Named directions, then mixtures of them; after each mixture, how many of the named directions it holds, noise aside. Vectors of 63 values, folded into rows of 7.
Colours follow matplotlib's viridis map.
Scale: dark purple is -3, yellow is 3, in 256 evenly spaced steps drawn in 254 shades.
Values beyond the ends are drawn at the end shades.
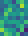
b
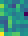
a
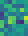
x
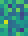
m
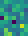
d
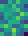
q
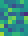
three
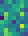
three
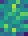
two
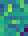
two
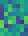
two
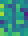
two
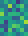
two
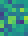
one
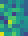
three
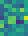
one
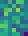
three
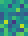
two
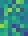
three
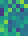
two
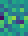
two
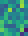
one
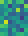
one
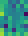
two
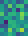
one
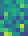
two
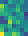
two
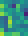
one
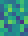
two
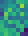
two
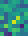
three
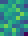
one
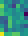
one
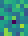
one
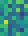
one
